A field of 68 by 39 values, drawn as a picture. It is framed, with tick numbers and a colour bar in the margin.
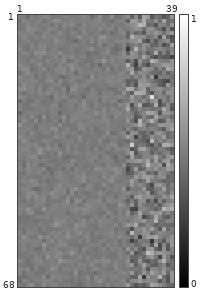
Grain: fine. Seam: vertical, 70% of the way across, the left part calmer. Histogram: heavy tails on both sides. Slope: none. Stripes: none.
